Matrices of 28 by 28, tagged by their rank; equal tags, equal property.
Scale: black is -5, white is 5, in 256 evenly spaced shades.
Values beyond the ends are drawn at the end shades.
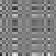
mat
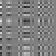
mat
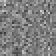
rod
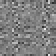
rod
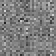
rod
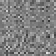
rod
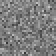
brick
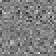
rod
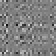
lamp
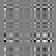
mat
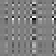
mat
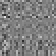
lamp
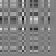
mat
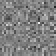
rod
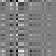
mat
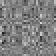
lamp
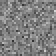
brick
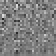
rod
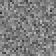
brick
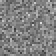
brick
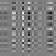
mat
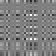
mat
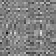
rod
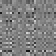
lamp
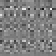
lamp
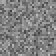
brick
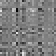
lamp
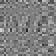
lamp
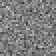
brick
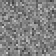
brick
